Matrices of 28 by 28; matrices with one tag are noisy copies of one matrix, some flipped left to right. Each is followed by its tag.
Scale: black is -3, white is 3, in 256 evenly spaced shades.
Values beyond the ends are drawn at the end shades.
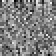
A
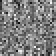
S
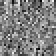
A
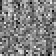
S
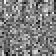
S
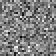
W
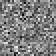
W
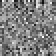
A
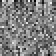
A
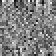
A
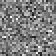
W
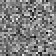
W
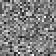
W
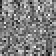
S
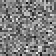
W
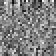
A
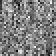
S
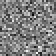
W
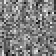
S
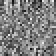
A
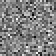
W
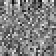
A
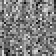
S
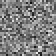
W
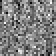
S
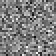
W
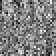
S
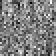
S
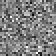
W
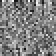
A
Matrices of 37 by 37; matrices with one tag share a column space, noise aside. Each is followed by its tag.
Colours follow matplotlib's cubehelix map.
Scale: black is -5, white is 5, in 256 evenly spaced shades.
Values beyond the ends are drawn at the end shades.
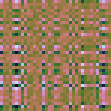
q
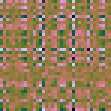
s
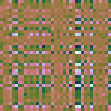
q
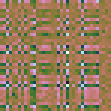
q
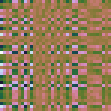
q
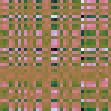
s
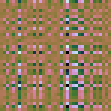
q
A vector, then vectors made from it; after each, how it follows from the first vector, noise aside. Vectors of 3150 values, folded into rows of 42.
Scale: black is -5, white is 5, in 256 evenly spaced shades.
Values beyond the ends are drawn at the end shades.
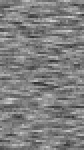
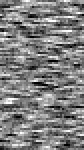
scaled up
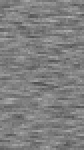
shrunk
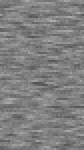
shrunk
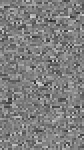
sign-scrambled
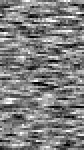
scaled up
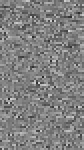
sign-scrambled
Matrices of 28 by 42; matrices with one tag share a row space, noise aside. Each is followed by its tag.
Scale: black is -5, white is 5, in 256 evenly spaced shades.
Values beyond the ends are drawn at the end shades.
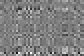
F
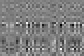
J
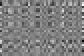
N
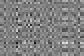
F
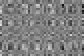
N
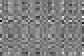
N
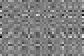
N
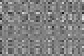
N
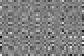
N
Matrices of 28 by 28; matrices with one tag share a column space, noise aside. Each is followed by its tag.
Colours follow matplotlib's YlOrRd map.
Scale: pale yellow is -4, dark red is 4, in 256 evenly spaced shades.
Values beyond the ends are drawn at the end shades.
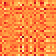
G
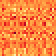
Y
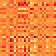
G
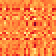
Y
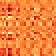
Y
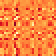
Y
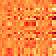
Y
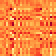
Y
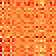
G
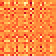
G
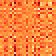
G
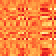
Y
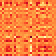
G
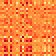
G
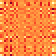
G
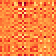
G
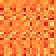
Y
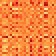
G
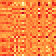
G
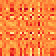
Y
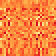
Y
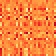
Y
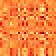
Y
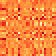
Y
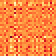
G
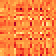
Y
